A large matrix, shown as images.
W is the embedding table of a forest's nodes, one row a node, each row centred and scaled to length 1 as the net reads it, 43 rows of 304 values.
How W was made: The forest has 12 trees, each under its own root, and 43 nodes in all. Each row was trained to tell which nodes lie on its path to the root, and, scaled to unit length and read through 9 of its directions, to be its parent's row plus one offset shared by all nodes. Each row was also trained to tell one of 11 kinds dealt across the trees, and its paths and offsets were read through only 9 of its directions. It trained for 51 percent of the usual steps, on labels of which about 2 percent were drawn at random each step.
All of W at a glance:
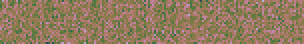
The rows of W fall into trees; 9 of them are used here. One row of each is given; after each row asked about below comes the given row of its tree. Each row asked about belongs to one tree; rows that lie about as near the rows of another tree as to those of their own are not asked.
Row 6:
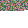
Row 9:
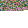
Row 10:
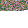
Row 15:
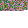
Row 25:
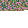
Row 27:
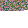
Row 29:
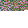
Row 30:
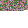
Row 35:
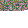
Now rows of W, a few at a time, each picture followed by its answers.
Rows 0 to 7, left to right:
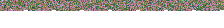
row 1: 9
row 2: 29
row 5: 6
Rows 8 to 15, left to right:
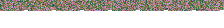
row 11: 9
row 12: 30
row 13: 35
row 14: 25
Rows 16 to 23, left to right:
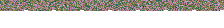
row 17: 29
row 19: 6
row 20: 25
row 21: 30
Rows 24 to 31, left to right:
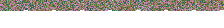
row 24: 27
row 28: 30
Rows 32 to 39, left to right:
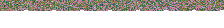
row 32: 9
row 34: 6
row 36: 6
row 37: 30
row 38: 29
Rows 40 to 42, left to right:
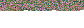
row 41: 27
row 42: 29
